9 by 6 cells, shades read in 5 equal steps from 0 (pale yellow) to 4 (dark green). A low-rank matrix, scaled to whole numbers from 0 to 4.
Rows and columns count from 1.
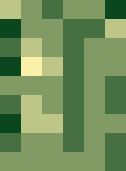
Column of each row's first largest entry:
6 1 1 1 4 1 1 1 6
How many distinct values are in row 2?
4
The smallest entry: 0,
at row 4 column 2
